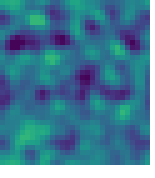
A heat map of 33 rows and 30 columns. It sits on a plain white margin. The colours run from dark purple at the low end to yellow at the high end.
No row or column stands out. The field is mottled with small blotches. The values follow a bell shape. The bottom left is the ninth with the highest average. No overall slope runs across the table. The halves do not mirror each other.
